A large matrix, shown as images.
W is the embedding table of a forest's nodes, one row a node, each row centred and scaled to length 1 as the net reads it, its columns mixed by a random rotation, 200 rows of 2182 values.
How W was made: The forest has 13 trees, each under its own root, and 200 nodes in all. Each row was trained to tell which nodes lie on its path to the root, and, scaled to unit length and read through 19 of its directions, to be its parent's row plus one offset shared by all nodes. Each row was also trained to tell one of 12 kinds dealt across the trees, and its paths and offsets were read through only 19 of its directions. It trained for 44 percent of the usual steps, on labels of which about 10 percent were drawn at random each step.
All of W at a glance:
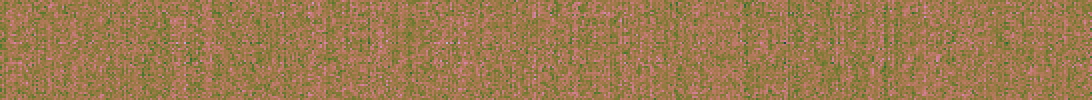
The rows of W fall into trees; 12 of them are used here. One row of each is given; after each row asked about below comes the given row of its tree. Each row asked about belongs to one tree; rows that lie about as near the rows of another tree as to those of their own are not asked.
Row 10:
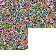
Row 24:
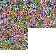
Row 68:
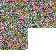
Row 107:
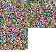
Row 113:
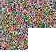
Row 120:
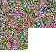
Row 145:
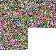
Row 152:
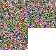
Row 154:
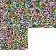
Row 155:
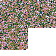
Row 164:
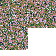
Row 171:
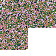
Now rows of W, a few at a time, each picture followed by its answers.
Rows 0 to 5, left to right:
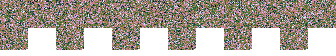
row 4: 145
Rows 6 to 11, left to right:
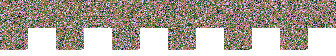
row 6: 171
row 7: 120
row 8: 164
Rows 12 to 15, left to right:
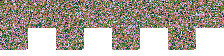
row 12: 154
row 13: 24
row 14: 24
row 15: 113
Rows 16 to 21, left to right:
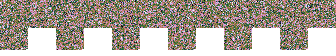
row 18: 171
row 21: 155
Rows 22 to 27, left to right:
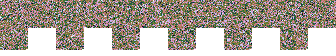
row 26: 24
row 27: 24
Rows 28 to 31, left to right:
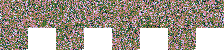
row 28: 164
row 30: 120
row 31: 120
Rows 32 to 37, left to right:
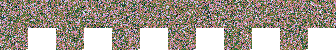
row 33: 113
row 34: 24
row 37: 120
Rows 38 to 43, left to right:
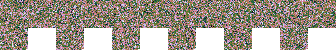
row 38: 68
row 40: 152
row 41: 68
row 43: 107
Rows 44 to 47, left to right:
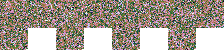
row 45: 152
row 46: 24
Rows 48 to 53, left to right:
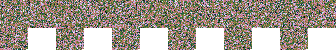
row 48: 10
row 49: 145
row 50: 107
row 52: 113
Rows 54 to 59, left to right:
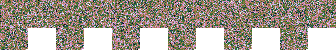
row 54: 113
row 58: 152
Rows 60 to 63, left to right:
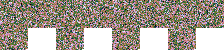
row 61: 145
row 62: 171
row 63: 154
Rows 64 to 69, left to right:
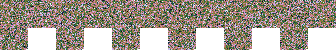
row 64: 120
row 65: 155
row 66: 107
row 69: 171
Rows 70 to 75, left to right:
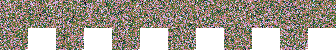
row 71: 154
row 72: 155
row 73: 154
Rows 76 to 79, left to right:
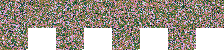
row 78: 120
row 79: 145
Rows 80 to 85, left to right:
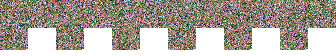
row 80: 154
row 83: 120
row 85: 113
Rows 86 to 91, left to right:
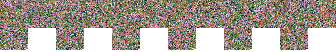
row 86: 152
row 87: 171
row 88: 24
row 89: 152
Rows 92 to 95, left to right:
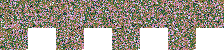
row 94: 154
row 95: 68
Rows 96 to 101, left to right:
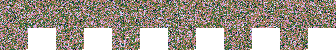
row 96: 113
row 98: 113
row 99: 164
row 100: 164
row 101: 120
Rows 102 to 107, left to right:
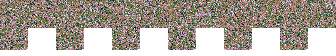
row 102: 155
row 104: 68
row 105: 113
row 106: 120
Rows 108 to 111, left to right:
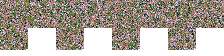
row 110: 164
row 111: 155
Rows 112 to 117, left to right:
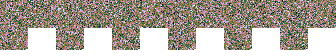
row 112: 107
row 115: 155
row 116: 24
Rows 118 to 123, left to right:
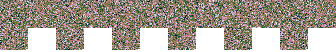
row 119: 113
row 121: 154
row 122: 113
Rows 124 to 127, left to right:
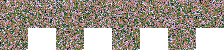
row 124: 164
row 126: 120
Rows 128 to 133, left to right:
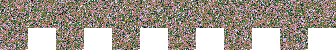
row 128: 120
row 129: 155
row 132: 155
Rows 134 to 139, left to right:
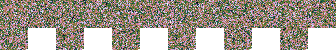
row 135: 154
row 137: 154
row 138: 24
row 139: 152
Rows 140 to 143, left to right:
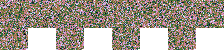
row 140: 155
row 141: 152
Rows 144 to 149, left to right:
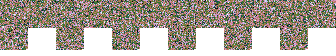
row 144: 107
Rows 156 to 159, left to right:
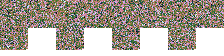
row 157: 164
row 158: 24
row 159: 113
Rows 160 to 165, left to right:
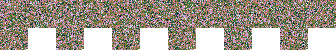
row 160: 171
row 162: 24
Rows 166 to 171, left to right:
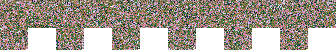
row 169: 155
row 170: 24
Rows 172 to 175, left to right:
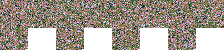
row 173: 113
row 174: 155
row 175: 24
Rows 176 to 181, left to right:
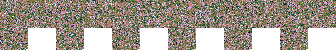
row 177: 171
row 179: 113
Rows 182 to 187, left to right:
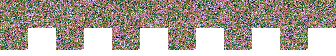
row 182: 154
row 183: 68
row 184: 24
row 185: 155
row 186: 113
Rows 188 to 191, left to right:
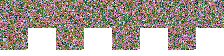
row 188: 24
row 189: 107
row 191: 10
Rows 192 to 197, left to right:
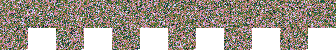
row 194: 113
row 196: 155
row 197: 152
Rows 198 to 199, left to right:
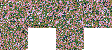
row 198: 120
